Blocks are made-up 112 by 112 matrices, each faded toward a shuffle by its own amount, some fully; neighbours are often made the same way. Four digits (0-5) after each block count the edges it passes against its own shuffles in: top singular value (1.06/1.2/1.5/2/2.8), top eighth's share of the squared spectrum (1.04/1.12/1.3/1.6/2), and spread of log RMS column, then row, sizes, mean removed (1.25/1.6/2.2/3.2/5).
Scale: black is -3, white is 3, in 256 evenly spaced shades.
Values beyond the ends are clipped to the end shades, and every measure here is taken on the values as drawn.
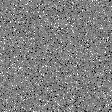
2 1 0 0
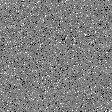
1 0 0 0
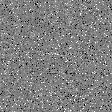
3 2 0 0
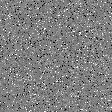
2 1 0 0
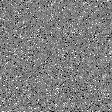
3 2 0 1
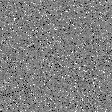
2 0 0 0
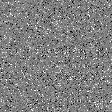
3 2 0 1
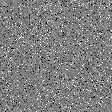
2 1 0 0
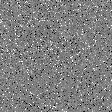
2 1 0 0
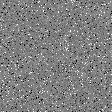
0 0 0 0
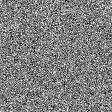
0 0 0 0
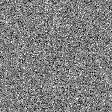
2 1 0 0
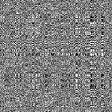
5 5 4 3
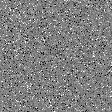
1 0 0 0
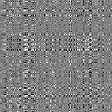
5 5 4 4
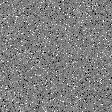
0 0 0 0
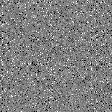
4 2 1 1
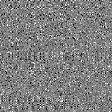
4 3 2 2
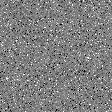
2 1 0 0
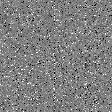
3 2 1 0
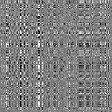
5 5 4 4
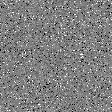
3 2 0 1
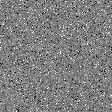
0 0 0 0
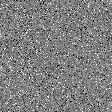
1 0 0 0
